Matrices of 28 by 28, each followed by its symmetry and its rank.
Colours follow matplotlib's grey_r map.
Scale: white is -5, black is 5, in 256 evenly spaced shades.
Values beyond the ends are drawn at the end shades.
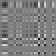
symmetric, rank one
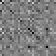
symmetric, rank five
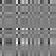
neither, rank one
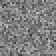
neither, full rank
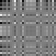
symmetric, rank one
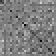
symmetric, rank five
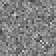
symmetric, full rank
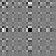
symmetric, rank one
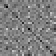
symmetric, rank five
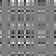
neither, rank one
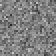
neither, full rank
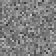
neither, full rank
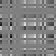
neither, rank one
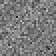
symmetric, full rank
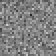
neither, full rank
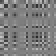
symmetric, rank one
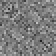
symmetric, full rank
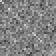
symmetric, full rank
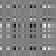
neither, rank one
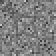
symmetric, full rank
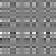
neither, rank one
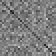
symmetric, rank five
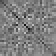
symmetric, rank five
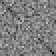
symmetric, full rank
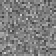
neither, full rank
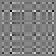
symmetric, rank one
